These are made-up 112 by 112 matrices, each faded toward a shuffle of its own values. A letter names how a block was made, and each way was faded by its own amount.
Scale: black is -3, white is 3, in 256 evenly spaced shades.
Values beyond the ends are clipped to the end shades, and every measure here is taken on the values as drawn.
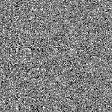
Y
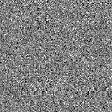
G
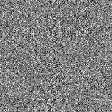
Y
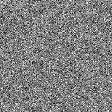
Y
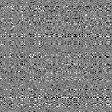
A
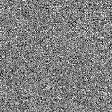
Y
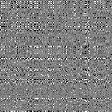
A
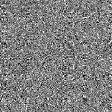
G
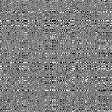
A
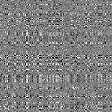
A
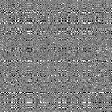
A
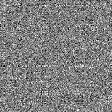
Y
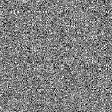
G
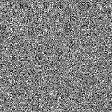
G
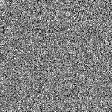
Y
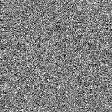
Y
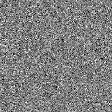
Y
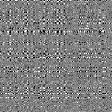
A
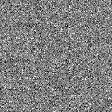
Y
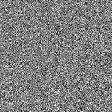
G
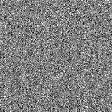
Y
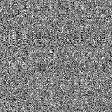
G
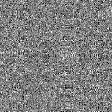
G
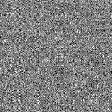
G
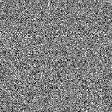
G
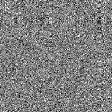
G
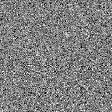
Y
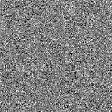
G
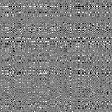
A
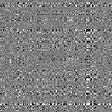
A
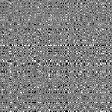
A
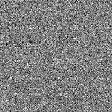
Y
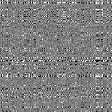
A
